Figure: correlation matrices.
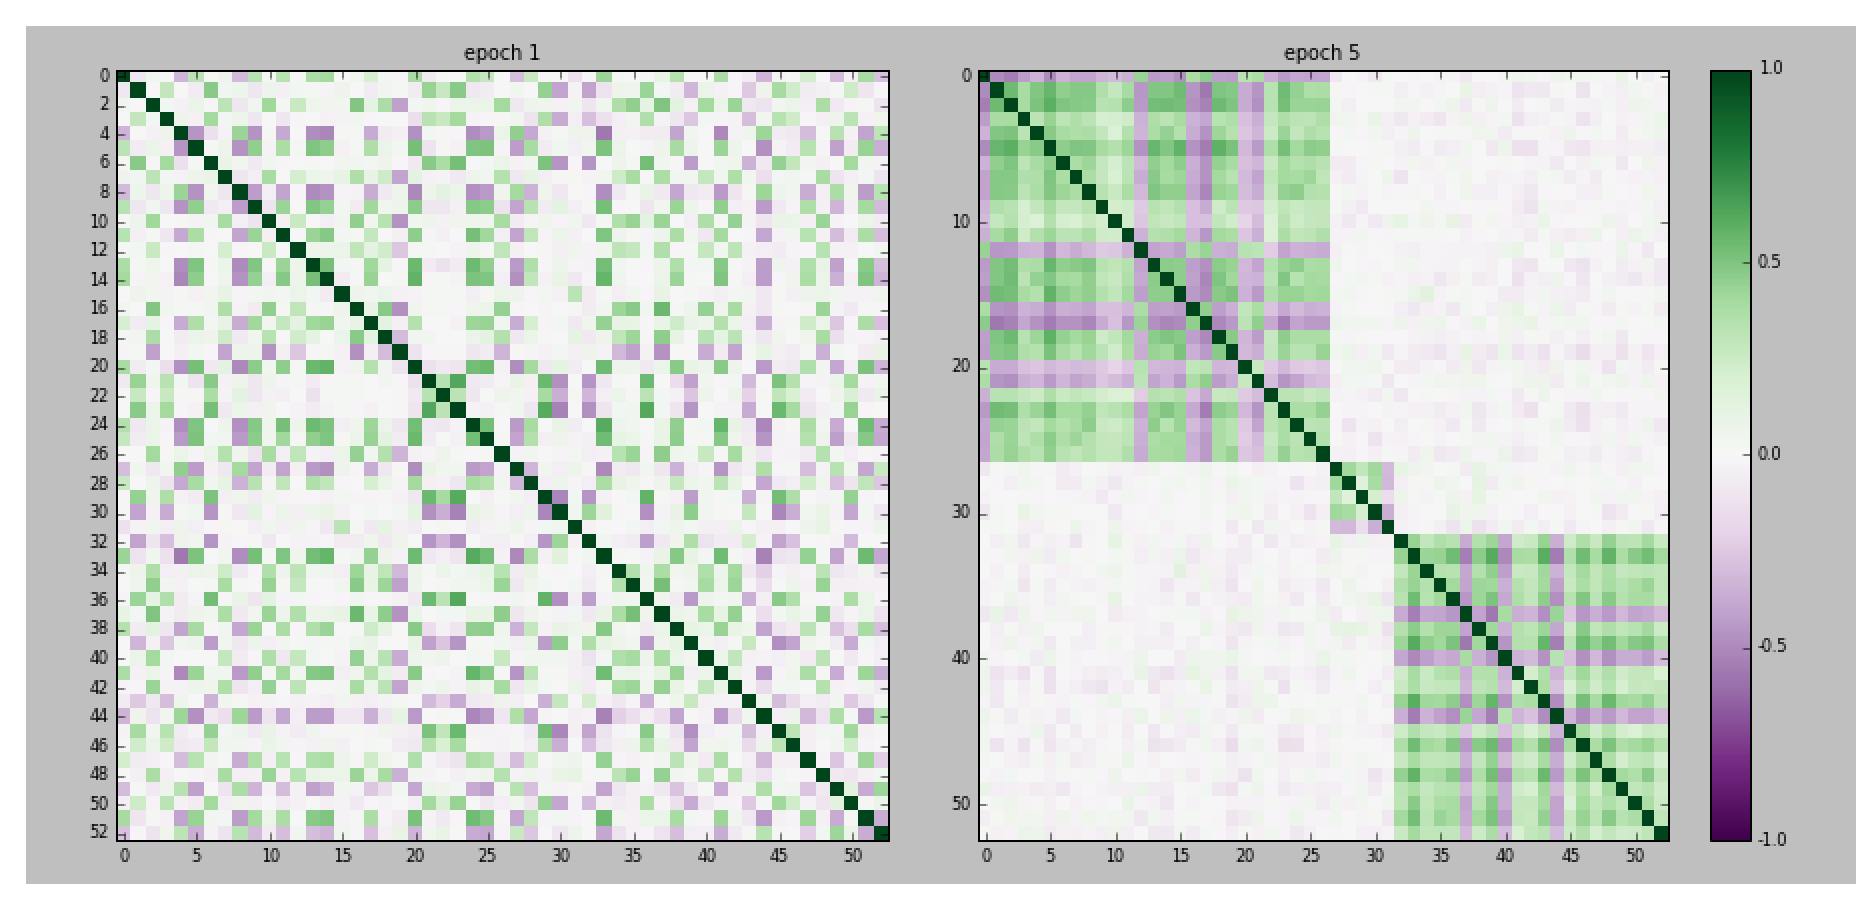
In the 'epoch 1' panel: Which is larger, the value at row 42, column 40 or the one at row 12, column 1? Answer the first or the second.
the first
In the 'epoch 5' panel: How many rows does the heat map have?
53
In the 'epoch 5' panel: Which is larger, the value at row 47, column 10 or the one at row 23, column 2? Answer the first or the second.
the second
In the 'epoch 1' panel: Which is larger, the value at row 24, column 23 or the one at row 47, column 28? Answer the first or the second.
the second
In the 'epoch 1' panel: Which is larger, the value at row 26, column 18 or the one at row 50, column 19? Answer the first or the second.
the first
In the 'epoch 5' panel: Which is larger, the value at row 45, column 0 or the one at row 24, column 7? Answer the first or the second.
the second
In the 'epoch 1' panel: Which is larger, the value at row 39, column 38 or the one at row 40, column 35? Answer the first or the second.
the second
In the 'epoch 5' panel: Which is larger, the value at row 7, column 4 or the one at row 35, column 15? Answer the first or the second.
the first
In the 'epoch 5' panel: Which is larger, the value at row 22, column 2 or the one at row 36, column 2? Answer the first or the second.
the first
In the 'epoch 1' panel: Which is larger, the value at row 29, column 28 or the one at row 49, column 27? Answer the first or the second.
the second
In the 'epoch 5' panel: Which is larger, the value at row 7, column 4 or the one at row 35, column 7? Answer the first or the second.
the first
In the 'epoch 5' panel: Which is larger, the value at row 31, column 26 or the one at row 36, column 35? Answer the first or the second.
the second
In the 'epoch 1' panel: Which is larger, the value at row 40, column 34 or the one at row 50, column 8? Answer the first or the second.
the first
